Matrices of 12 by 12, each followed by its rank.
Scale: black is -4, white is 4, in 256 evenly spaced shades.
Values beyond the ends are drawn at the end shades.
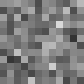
full rank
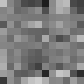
two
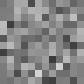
full rank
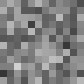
full rank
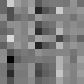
two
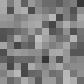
full rank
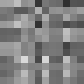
two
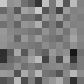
two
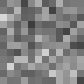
full rank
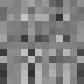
two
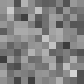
full rank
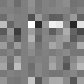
two
